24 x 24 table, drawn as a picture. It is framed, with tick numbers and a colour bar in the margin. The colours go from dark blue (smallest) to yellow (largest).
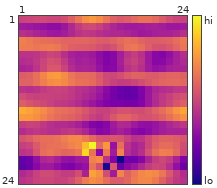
Odd patch: rougher, in the bottom middle. Stripes: horizontal, repeating 5 times. Roughest part: bottom middle.
